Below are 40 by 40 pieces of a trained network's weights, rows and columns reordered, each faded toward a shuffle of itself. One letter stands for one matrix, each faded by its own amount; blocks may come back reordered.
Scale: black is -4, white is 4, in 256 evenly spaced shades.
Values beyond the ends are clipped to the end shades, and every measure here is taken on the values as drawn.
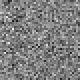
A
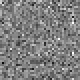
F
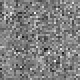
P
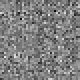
P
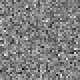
A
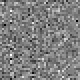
F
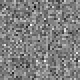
A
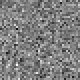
F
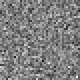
A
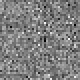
F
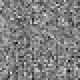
P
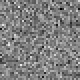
A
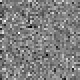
F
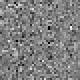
F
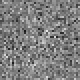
P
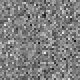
F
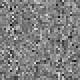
F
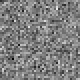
A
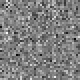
P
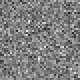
A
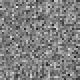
A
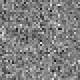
F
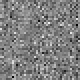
F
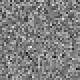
A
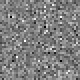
F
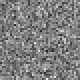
A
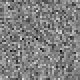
A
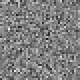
A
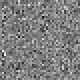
F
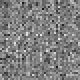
P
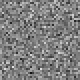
A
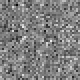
P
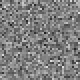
A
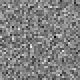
A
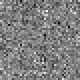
F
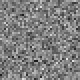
A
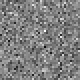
F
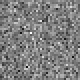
P
